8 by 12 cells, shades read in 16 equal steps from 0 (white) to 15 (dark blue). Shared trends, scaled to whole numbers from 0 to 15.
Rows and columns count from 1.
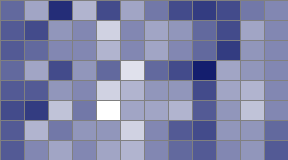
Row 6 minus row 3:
1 3 -4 1 -5 -2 0 -3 1 -6 -3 0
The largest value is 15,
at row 4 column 9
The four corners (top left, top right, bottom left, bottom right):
10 8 11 11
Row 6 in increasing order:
0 4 4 5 6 6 7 8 9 11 12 13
